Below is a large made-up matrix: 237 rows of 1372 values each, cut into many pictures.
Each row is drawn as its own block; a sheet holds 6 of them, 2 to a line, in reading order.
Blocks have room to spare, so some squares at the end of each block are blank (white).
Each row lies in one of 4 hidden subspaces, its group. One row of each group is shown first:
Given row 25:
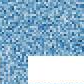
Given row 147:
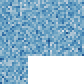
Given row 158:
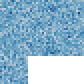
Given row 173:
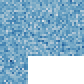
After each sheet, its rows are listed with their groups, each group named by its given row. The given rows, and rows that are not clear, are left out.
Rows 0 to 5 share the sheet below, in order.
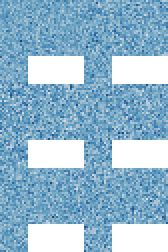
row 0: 173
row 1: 25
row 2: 173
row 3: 158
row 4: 173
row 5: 147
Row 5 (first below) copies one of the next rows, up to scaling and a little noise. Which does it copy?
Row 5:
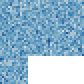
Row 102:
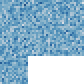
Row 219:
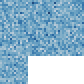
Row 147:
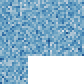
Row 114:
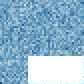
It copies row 147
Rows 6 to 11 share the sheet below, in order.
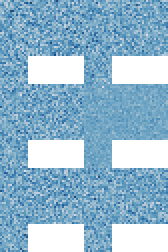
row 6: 158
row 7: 25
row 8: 158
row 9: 25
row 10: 158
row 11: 25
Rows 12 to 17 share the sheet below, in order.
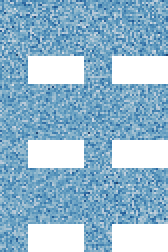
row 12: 25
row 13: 25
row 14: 173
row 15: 158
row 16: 173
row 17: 25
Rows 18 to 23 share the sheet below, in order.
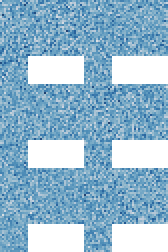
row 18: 147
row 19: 25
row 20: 147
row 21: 147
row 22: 25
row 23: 25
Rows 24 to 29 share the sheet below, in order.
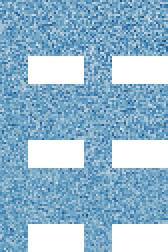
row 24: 25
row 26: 25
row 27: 25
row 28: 173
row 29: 25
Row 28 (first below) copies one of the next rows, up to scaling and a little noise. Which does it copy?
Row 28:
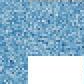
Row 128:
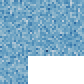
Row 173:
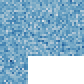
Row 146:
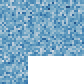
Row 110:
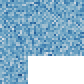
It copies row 173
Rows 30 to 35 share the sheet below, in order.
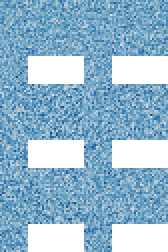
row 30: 158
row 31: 25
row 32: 158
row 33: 147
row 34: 25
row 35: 147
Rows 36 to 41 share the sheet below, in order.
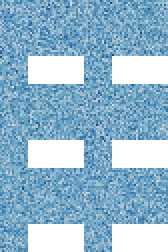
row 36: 173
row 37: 147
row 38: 25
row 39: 25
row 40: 173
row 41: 25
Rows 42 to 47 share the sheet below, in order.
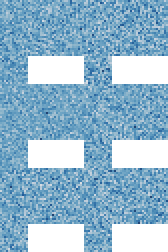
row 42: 173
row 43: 158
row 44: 25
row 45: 158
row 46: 158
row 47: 158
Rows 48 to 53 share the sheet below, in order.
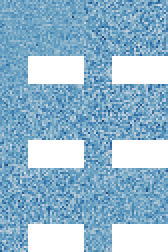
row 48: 25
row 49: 158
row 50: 147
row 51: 158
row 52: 147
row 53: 147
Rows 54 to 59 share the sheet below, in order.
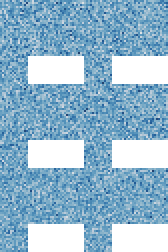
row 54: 147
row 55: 147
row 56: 147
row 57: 25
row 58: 173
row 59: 147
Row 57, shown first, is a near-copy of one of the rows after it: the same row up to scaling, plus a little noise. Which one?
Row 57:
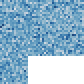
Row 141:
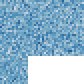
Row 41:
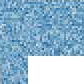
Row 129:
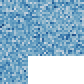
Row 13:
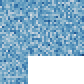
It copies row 129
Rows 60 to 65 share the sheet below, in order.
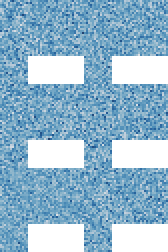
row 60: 158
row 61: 158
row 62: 173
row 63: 173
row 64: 173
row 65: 158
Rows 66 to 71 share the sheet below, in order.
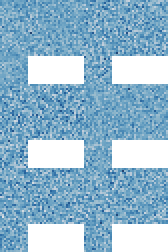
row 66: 25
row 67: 158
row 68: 147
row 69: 147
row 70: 25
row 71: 25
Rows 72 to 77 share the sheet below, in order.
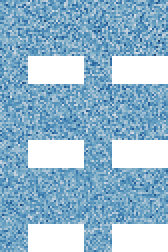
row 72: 158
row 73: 158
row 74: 173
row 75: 25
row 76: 25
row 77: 147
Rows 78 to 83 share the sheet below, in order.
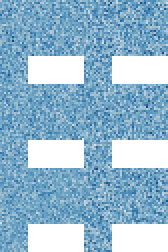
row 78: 25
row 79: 147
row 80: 147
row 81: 147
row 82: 25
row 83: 158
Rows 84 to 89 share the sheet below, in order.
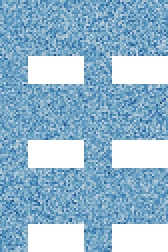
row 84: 158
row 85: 25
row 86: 158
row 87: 158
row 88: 25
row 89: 147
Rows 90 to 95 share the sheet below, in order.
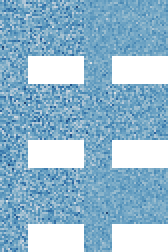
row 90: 25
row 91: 173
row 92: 25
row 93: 25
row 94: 158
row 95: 173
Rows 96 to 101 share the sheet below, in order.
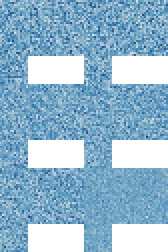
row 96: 25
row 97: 173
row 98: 147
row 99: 25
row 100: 25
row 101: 147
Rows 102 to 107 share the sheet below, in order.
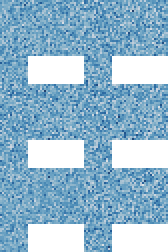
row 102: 147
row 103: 158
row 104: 173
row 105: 173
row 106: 173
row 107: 147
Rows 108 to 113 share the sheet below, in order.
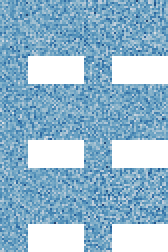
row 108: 147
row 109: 173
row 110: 173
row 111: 158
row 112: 158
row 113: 158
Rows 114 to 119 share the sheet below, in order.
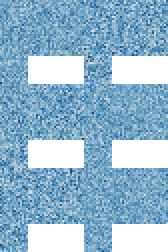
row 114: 147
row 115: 173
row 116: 147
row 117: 158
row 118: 173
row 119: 147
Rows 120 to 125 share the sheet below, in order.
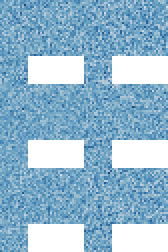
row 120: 147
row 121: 147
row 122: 147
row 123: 147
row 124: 147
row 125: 147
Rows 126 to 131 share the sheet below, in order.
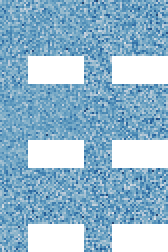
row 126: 147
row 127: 158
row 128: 173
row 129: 25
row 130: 173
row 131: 158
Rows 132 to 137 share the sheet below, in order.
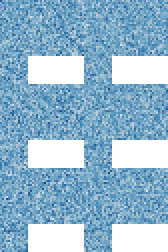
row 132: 147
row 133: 25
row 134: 147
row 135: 147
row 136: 173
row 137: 147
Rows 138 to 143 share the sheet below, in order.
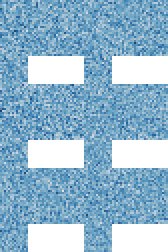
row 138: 158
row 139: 158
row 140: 25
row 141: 25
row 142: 147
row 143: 25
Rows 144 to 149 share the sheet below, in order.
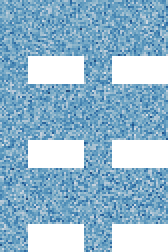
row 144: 173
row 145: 147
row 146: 173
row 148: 158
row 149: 158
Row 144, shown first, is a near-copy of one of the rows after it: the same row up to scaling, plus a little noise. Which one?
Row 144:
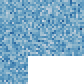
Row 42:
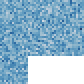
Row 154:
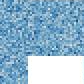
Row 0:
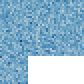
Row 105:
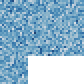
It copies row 42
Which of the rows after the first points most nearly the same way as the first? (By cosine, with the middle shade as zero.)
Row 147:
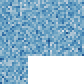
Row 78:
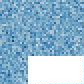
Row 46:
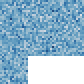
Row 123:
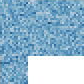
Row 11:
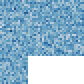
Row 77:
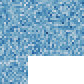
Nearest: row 77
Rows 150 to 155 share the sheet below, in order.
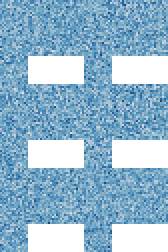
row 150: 173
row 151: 25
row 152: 25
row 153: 173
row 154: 173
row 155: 147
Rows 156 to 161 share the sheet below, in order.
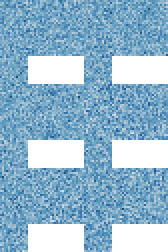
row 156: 158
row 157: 147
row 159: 25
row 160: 158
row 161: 173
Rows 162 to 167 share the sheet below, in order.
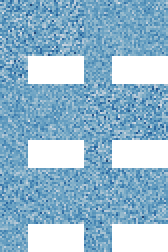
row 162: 173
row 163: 147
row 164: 158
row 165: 173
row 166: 25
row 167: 25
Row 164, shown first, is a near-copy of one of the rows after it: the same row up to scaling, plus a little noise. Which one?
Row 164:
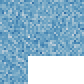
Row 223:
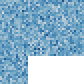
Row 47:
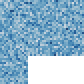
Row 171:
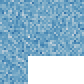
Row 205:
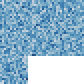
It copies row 171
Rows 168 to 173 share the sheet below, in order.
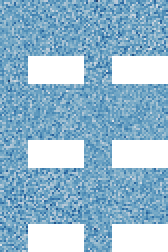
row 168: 158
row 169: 173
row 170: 173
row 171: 158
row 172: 158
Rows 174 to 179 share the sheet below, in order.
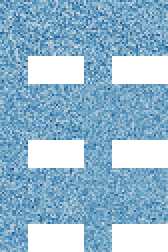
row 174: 158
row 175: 25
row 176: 158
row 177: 147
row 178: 173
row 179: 25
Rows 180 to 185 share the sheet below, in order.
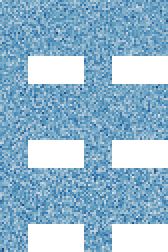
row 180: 147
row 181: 158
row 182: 147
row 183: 158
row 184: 158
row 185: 173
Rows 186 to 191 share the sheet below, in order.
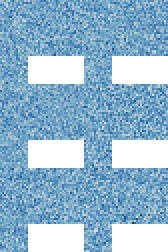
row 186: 158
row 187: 25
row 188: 25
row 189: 158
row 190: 173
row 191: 173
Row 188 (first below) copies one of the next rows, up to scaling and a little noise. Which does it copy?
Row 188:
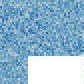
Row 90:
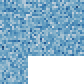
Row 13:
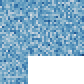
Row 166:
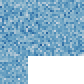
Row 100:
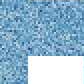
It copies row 166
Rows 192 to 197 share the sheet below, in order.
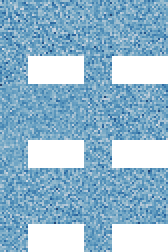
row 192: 25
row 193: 147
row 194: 147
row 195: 147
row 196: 158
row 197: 158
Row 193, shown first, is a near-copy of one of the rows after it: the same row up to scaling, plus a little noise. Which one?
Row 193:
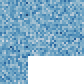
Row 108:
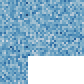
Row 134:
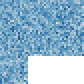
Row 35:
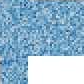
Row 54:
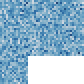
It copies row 108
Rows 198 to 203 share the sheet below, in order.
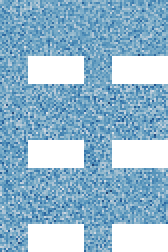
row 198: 147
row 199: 158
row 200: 173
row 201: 25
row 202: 173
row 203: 147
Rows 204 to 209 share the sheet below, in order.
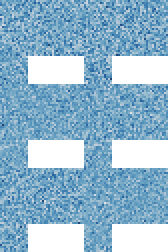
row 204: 25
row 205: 158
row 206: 147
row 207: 147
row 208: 158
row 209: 147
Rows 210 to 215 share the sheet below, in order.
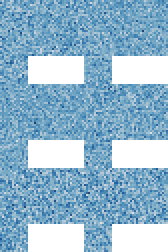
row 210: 173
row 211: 147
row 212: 147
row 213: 147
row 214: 25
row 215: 25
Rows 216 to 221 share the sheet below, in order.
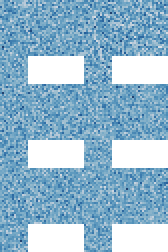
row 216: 25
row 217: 158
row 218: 158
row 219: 147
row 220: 147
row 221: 173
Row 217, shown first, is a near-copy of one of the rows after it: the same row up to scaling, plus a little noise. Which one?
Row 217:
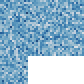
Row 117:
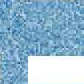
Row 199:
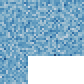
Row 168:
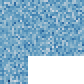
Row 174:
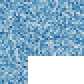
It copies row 174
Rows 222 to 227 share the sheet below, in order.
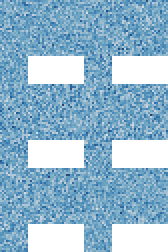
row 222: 25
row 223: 158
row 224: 173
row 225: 147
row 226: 173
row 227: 25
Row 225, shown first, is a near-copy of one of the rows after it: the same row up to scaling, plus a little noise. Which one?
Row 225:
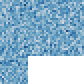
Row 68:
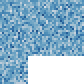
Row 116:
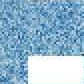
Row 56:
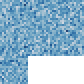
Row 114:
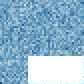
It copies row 56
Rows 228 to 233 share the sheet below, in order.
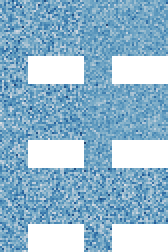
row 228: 158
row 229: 147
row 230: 173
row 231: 173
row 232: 158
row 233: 158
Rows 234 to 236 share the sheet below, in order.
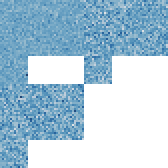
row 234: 173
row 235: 147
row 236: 147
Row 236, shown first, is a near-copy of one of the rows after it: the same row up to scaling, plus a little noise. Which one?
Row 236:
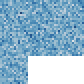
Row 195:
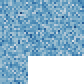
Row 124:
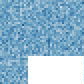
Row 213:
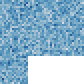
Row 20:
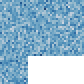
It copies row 195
